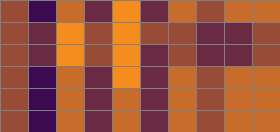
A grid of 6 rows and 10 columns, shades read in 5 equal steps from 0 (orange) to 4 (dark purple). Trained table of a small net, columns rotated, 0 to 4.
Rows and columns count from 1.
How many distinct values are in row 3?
3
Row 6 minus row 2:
0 1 1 1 1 1 -1 -1 -2 -1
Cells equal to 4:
4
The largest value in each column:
2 4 1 3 1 3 2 3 3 2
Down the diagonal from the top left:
2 3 0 3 1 3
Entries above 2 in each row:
3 3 4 3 3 3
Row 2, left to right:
2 3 0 2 0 2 2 3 3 2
